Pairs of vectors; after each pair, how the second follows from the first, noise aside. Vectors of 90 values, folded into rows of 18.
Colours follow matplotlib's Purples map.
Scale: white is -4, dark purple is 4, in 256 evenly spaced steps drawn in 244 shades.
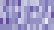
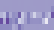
partly zeroed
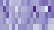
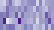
reversed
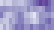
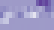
partly zeroed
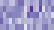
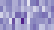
reversed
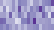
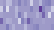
partly zeroed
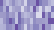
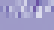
partly zeroed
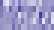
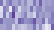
reversed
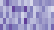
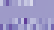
partly zeroed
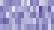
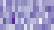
reversed
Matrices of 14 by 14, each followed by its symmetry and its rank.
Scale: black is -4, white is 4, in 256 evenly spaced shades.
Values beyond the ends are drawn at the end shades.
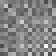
symmetric, rank three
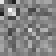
symmetric, rank three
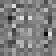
neither, rank three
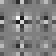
symmetric, rank one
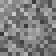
symmetric, full rank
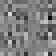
neither, rank three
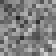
symmetric, full rank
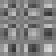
symmetric, rank one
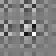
symmetric, rank one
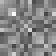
symmetric, rank three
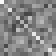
symmetric, full rank
